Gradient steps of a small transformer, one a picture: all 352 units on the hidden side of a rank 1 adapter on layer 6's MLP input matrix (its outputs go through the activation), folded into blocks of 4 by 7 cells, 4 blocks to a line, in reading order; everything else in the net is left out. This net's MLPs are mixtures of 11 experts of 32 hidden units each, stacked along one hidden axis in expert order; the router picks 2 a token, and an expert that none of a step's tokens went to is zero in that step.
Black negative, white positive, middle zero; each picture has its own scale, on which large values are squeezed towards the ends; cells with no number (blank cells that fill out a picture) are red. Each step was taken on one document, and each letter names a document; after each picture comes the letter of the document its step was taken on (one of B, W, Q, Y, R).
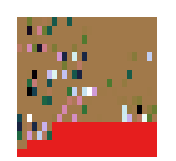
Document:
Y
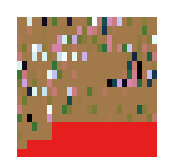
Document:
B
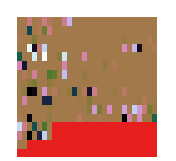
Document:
Y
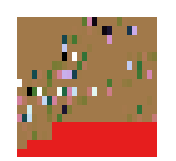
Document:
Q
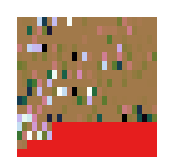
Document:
Y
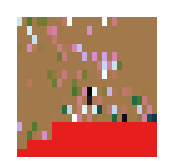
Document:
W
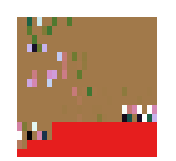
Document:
Y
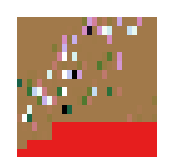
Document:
Q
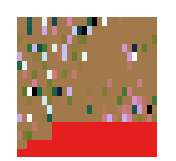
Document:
B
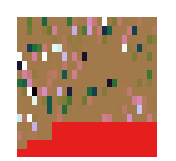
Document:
B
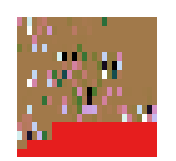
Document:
W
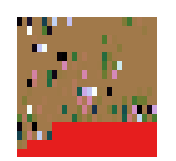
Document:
W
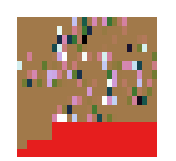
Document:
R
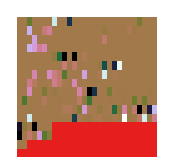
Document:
W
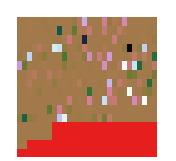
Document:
R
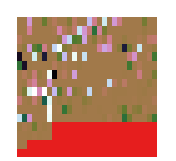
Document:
B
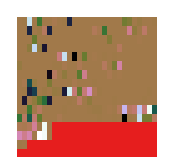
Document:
Y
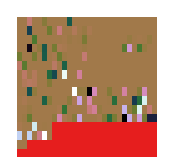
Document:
Y
